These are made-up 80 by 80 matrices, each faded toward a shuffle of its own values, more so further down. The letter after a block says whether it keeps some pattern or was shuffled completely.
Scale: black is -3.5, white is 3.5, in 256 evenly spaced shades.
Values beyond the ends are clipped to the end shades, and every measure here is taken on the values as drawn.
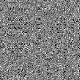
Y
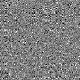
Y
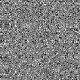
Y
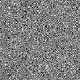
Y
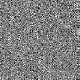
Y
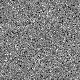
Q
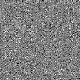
Y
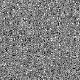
Y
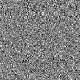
Y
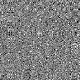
Y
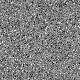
Q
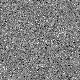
Q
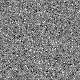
Q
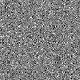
Y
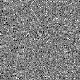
Y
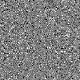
Y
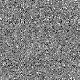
Y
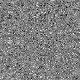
Y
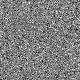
Q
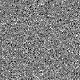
Y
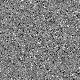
Q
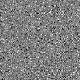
Y
